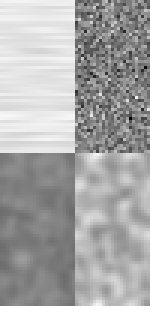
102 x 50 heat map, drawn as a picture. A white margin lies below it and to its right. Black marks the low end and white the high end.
It is made of 2 by 2 panels. Panel 1,1: very high, streaked across, faint in contrast. Panel 1,2: middling, fine-grained, strong in contrast. Panel 2,1: middling, blotchy, faint in contrast. Panel 2,2: high, blotchy.
